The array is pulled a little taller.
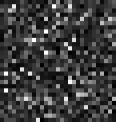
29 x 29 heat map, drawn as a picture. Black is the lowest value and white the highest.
Mirror symmetry: none. Slope: none. Histogram: skewed, a long tail of high values. Stripes: none. Seam: none. Odd rows or columns: none.
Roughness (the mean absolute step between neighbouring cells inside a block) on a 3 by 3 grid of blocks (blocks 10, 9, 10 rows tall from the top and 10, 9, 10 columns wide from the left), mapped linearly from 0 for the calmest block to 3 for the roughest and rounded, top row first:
130
111
112
